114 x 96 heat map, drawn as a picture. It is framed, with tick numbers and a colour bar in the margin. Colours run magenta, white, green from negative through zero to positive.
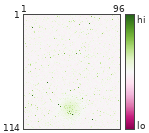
One bump rises in the bottom middle. On average the colour sits 50% of the way up the scale. There is no overall slope. The values are skewed, with a long tail toward high values.
